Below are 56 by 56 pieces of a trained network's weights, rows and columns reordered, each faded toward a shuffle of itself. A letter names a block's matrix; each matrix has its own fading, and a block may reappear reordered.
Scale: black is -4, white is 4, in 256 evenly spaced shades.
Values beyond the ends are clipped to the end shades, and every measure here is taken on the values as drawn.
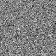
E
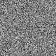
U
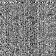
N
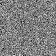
U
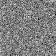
U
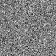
U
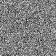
E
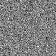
E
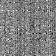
N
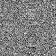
E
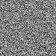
E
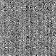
N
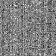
N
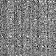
N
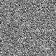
E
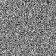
U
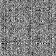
N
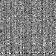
N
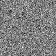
U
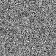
U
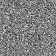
E
